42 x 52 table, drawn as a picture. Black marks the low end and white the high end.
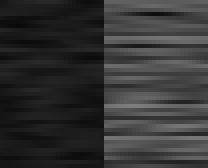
The table splits into one row of 2 panels. Panel 1,1: very low, streaked across, faint in contrast. Panel 1,2: low, streaked across.
